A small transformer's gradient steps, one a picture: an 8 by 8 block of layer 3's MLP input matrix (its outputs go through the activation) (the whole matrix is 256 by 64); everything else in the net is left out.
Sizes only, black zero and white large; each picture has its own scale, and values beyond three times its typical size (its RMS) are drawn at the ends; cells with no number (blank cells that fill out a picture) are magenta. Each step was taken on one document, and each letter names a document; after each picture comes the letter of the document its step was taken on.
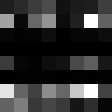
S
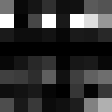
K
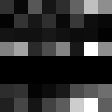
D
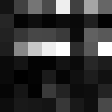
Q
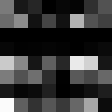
K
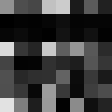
Q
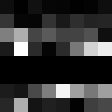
D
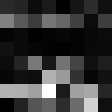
S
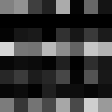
Q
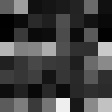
Q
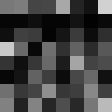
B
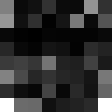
K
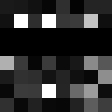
S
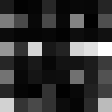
K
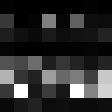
S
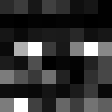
B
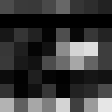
Q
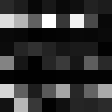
S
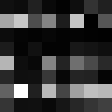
S
